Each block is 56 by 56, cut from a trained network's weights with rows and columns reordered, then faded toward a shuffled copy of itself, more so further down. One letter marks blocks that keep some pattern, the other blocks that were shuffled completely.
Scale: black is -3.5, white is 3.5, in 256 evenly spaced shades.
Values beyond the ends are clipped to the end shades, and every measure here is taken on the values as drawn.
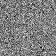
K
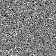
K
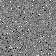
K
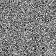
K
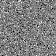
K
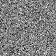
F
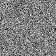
K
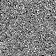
K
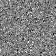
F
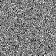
F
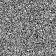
K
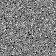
K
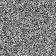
K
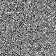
F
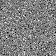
K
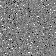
K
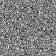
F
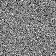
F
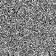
K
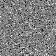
F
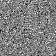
K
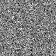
F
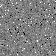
K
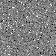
K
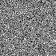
K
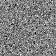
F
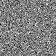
K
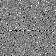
F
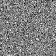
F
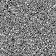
F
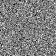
K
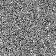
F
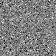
F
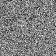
K
